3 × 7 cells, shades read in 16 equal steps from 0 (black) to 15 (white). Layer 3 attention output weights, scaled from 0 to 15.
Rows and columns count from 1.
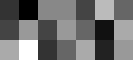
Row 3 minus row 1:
7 15 -5 -2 6 -9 3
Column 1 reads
3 4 10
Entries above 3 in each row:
5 6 5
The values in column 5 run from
4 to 10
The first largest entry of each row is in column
6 7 2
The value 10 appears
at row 2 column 7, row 3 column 1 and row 3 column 5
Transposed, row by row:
3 4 10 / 0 9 15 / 8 4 3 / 8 9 6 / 4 6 10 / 11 1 2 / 6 10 9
